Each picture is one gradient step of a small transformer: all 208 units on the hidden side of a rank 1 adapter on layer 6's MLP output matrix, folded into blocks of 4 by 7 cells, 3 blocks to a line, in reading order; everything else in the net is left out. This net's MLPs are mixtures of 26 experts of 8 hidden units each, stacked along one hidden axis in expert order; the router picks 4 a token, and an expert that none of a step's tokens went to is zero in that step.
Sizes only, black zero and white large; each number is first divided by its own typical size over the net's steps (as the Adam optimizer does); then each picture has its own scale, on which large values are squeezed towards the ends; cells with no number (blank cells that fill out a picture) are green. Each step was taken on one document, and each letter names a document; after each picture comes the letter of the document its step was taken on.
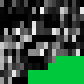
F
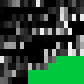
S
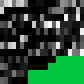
S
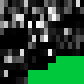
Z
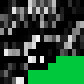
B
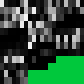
Z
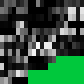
F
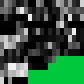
F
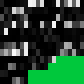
B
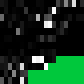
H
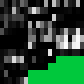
Z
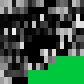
S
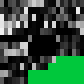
B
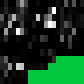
H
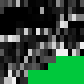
F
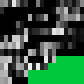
S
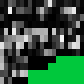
F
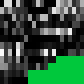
S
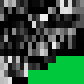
S
